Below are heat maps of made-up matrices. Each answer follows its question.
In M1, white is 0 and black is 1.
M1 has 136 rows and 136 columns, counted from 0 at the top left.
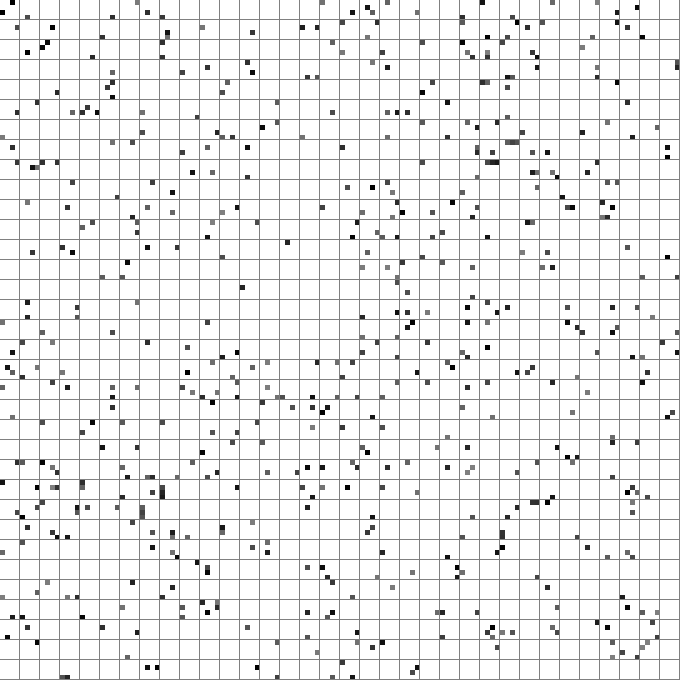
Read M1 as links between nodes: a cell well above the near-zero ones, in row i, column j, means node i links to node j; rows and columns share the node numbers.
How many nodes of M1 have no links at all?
1
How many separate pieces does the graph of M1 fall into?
3
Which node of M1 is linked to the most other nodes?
node 97
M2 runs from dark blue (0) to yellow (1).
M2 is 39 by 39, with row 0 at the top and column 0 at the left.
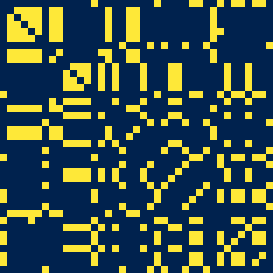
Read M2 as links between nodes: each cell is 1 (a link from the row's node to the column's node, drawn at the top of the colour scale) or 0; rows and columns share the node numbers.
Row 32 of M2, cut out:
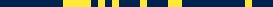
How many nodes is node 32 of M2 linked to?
10
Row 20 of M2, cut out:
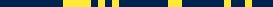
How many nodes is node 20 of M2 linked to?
10
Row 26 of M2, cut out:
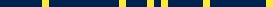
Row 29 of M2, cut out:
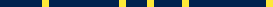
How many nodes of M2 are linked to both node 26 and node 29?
4
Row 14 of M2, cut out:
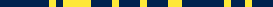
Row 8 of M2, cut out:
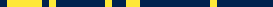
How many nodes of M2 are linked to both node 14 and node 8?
1
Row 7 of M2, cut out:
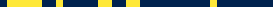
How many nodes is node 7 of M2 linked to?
11
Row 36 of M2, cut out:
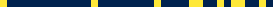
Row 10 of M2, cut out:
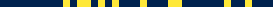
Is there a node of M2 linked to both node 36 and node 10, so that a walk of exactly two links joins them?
no
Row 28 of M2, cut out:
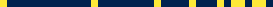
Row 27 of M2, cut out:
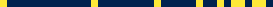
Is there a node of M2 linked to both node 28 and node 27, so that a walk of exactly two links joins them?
yes
